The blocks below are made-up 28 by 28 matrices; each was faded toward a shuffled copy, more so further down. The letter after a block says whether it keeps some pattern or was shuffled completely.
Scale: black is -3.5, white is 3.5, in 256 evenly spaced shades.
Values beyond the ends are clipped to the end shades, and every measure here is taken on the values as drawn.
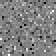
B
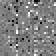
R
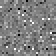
B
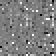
R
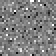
B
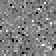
B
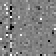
R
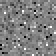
B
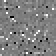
B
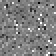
B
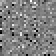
R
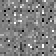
R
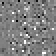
R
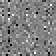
R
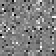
R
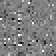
R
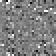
R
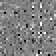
R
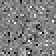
R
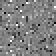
B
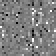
R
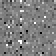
R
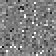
B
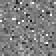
B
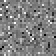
B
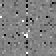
R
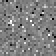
B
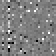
R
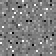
B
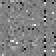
R
